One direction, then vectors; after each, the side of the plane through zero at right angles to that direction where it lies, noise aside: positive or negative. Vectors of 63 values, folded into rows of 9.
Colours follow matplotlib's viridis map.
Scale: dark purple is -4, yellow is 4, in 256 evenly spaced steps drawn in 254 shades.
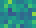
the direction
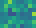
positive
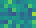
positive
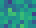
negative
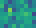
negative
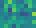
positive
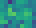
negative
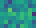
negative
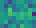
negative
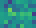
negative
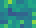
positive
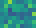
positive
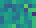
negative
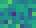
positive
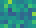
positive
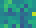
positive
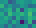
negative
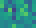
negative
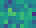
negative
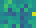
positive
